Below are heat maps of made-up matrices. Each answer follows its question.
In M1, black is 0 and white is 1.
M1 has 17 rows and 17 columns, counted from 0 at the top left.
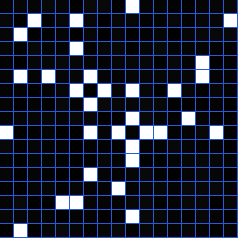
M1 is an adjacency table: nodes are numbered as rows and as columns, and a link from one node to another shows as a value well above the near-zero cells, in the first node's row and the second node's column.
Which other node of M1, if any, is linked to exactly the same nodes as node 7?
node 12
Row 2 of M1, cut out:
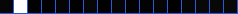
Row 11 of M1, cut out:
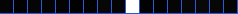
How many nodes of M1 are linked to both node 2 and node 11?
0
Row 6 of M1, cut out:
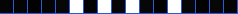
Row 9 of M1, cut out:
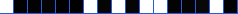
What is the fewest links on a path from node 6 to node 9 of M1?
1
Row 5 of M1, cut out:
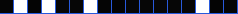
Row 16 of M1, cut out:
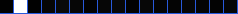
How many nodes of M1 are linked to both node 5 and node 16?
1
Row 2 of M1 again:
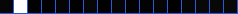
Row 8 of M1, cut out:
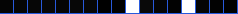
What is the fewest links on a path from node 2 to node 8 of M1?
5
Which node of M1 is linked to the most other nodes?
node 9
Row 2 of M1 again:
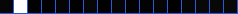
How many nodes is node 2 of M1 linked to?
1
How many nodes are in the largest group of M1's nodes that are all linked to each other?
2
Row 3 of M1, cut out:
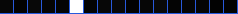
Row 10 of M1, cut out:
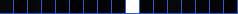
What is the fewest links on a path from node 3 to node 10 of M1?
4
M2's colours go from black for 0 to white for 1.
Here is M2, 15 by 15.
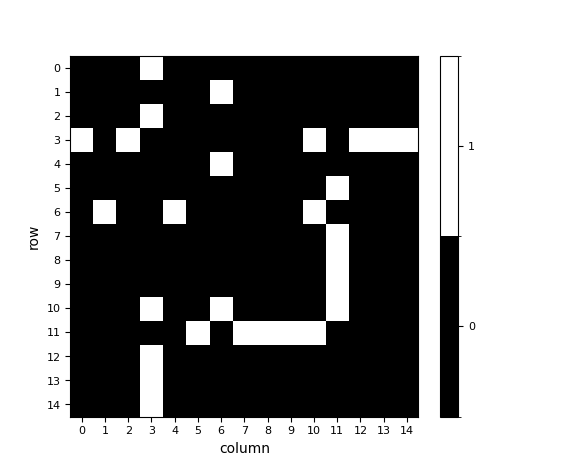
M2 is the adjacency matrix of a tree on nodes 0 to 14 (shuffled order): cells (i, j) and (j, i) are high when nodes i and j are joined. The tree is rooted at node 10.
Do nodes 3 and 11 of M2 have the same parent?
yes
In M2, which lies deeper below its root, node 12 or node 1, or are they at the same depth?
the same depth
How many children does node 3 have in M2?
5
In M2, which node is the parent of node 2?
3
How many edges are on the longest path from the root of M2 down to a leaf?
2
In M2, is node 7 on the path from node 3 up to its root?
no
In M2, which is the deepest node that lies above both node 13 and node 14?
3
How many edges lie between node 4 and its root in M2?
2
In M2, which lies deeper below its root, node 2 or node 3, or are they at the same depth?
node 2
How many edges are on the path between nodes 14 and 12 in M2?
2
